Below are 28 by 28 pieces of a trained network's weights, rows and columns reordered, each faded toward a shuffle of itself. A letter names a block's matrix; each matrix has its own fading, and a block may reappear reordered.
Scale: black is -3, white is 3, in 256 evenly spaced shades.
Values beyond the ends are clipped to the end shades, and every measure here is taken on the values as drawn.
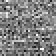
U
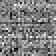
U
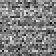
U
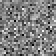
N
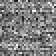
U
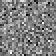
N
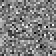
N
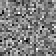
N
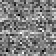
U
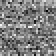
U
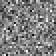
N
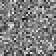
N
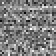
U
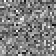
N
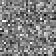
N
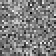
N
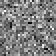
N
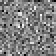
N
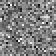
N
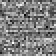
U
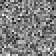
N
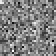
N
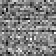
U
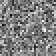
N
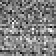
U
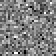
N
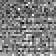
U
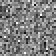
N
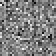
N
